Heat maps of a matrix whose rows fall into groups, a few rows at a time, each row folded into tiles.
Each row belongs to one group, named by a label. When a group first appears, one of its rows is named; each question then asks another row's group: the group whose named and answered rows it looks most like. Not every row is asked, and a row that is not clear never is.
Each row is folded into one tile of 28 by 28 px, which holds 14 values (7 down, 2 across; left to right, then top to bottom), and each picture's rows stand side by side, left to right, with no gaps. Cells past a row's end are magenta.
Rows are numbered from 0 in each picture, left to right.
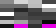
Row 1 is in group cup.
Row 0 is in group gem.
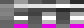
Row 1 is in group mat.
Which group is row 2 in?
mat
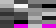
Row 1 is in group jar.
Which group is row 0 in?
cup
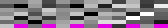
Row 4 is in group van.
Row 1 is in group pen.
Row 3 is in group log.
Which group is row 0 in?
jar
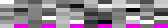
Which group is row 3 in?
cup
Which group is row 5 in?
van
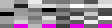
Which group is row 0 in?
log
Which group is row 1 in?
mat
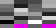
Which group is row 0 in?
pen
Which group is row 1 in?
van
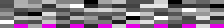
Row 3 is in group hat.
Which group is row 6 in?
hat
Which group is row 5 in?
van
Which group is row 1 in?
log
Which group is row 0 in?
van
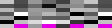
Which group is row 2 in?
van
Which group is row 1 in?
jar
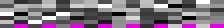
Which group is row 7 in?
mat
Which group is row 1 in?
van
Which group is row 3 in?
cup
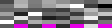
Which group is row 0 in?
van
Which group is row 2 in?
cup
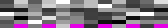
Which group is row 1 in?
van
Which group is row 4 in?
pen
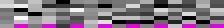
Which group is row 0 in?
mat
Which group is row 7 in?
pen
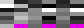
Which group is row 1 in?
hat
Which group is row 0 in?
mat
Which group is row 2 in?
hat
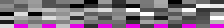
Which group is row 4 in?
hat
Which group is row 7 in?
mat
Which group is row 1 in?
log
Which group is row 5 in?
gem
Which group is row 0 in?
log
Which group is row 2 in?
jar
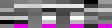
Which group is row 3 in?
hat
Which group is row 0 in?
cup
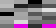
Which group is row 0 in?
log
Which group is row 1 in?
hat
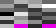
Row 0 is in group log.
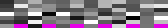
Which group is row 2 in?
gem
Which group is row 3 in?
van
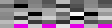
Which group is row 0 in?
jar
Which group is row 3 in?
log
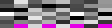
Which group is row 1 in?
jar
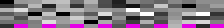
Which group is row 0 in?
hat
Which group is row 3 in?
pen
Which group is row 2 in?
log
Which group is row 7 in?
gem
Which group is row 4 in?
hat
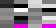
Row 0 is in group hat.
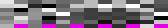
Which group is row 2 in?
gem
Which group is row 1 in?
hat
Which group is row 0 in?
mat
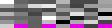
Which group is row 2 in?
pen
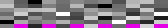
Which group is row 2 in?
gem
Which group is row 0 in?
pen
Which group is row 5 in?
pen
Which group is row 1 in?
hat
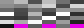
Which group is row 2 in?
gem
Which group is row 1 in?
van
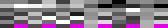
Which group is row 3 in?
jar
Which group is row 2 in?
van
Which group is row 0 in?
cup
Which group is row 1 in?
van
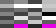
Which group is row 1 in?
van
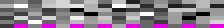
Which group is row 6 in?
hat
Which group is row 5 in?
gem
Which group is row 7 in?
log
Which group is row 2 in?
mat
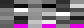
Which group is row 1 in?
jar
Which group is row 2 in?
gem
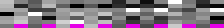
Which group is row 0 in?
log
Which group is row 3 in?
jar
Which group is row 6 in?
mat
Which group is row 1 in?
gem
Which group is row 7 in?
hat
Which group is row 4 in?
hat
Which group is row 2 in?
jar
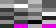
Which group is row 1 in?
pen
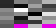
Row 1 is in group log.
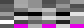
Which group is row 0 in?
van
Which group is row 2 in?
log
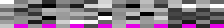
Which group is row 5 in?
log
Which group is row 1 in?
pen
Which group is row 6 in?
cup
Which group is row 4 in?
jar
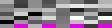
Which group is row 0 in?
pen
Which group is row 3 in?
van
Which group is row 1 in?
log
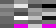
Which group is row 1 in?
jar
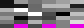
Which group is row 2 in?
log
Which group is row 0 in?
hat
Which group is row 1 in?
gem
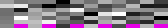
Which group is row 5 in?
pen
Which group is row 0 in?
mat
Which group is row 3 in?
log
